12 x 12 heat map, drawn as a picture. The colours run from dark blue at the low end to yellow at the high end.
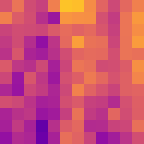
Overall the values sit about 50% of the way up the scale. Values rise toward the top right. The ninth with the lowest average is the bottom left. Stripes running up and down repeat 2 times from left to right. The top middle is the ninth with the highest average. Neither half mirrors the other.
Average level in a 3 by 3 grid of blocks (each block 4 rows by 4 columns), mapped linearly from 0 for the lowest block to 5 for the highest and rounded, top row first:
2 5 4
1 3 4
0 2 2
